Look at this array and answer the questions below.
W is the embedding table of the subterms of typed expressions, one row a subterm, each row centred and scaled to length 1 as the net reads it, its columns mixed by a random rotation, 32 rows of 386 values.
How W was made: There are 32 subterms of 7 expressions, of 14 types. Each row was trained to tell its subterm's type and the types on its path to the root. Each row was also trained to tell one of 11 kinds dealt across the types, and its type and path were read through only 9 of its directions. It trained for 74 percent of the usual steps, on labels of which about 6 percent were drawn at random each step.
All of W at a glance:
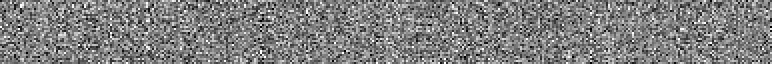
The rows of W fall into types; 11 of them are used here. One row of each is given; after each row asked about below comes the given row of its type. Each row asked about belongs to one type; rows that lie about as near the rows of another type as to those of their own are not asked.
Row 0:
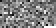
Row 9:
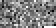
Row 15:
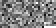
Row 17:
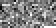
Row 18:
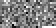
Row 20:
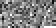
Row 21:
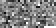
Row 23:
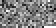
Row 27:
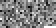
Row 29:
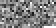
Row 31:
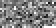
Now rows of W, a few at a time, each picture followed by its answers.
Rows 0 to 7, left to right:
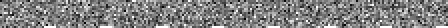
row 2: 29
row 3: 9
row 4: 17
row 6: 17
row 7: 20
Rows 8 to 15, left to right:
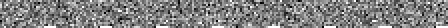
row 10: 21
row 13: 15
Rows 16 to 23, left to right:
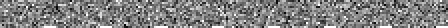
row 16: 9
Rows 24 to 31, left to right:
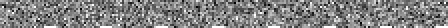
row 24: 29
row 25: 17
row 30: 23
